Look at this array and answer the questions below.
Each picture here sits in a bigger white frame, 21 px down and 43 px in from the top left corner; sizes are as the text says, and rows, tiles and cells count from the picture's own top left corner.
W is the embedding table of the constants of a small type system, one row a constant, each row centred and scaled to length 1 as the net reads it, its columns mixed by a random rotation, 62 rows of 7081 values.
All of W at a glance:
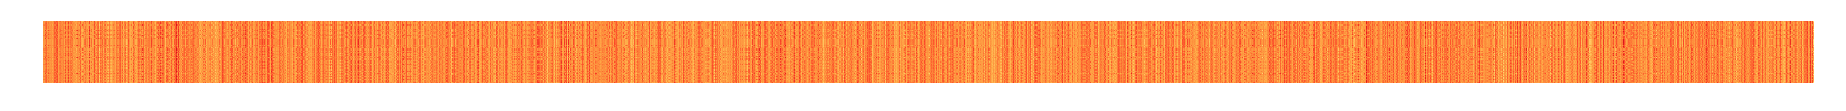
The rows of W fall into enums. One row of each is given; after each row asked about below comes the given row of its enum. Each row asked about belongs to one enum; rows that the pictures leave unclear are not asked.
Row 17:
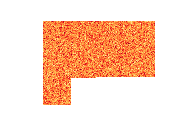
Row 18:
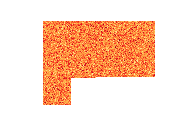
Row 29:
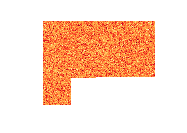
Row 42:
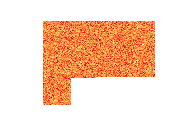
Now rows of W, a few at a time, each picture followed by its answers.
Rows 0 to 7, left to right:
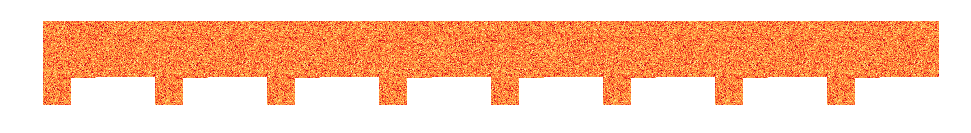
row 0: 18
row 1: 42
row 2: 42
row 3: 29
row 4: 29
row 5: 42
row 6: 42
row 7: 42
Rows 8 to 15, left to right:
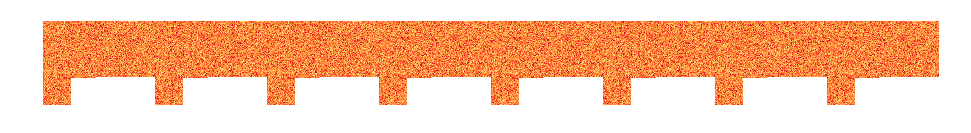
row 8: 18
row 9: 17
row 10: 18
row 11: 42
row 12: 42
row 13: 17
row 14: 29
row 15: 42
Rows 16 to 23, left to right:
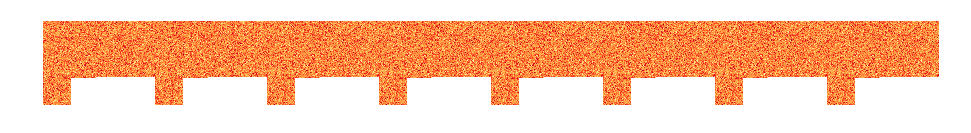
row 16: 42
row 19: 18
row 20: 18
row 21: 18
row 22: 18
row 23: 18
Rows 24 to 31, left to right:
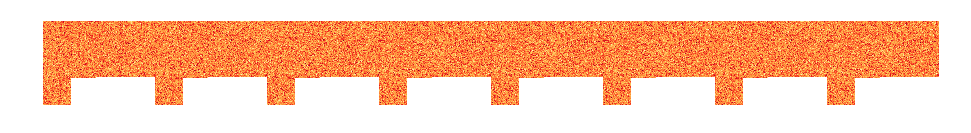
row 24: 17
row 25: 18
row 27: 29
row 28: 29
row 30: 18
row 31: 29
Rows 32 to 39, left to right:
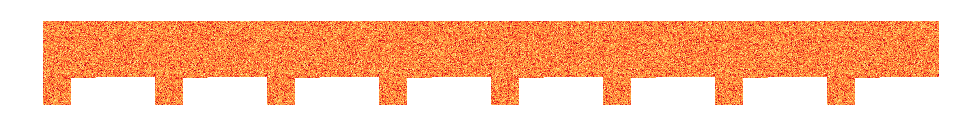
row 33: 18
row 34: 42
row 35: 29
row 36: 17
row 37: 29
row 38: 29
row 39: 42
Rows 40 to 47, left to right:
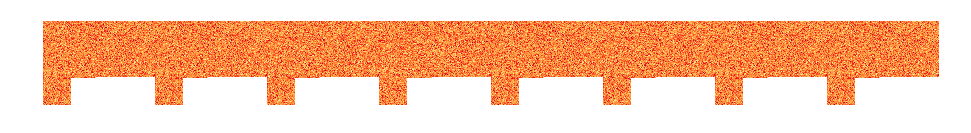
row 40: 18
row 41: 18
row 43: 29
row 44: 18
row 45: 42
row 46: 18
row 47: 18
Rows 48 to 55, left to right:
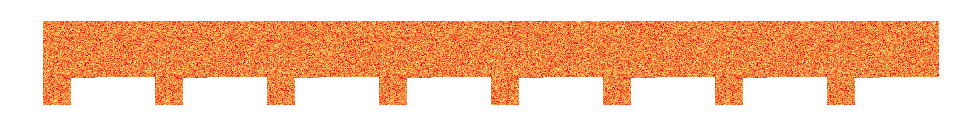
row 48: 42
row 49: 42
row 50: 29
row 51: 42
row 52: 17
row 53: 18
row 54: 42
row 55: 29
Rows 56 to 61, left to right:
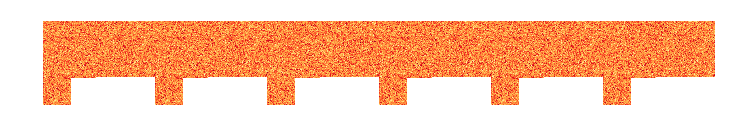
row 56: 42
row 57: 42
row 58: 29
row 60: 42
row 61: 18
